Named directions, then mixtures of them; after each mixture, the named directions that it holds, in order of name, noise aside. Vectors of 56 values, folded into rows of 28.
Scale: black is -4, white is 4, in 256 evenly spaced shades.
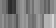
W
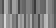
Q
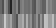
Q, W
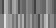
Q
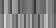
Q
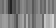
Q, W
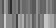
Q, W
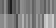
Q, W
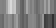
W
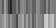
Q, W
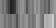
W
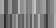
Q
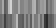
Q, W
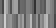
Q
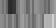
W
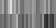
Q, W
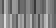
Q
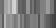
Q, W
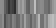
Q, W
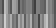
Q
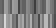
Q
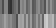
Q, W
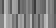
Q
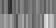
Q, W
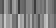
Q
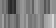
W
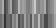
Q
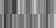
Q, W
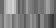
Q, W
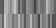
Q, W
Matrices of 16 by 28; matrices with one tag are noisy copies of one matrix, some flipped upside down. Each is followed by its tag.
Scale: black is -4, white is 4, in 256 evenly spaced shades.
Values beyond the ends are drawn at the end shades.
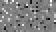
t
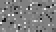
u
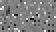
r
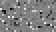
u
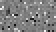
r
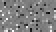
t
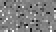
t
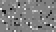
u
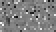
r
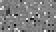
r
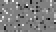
t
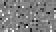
t
